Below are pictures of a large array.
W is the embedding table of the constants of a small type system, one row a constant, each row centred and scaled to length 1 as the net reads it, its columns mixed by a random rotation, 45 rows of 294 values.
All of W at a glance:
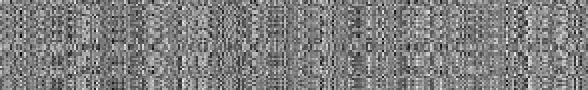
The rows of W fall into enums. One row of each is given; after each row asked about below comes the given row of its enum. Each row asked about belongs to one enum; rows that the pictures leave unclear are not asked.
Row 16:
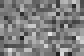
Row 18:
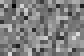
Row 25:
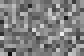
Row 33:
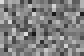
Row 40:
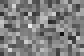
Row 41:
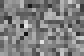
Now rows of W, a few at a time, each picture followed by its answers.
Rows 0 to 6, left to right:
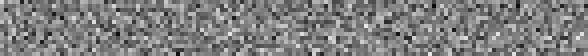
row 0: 33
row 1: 33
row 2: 25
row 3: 16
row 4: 40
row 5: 18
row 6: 18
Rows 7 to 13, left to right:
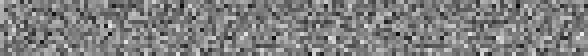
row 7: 33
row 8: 41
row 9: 18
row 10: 16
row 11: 40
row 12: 16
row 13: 18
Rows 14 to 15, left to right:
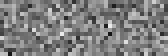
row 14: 25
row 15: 41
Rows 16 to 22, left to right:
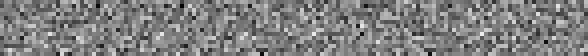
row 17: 18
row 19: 25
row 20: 41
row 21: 25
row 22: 33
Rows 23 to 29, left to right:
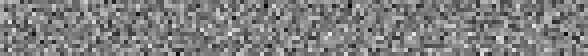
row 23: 33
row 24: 33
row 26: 18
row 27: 18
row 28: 16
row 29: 40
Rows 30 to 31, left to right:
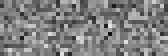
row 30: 16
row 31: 41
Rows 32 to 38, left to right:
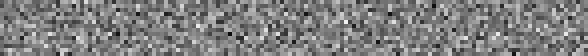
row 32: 16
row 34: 40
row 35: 33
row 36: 33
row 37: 18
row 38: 25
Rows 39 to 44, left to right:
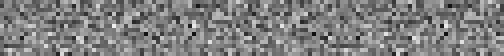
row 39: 16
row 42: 40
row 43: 16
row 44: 41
